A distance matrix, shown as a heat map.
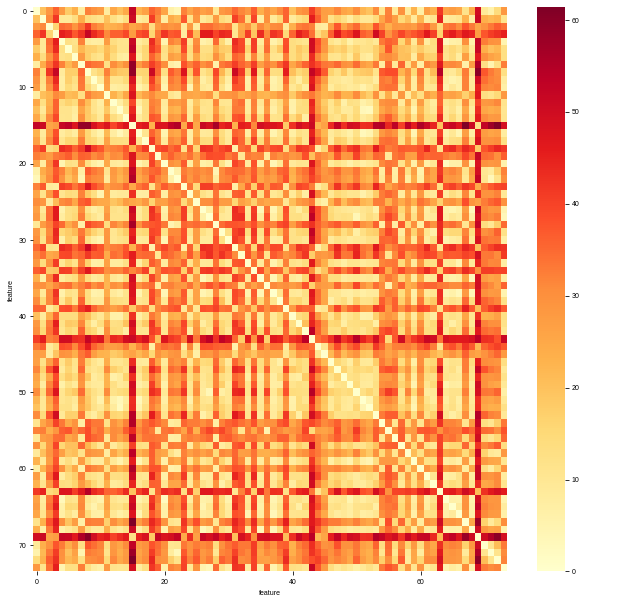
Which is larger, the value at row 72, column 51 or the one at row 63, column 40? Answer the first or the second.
the second
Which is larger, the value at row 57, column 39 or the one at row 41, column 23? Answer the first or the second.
the second
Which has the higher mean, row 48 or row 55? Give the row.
55
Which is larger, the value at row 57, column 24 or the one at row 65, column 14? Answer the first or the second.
the second
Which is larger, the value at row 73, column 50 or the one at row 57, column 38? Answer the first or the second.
the second
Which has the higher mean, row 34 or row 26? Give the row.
34
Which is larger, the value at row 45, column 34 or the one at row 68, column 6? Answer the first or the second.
the first
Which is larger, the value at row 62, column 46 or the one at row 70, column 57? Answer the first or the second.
the second
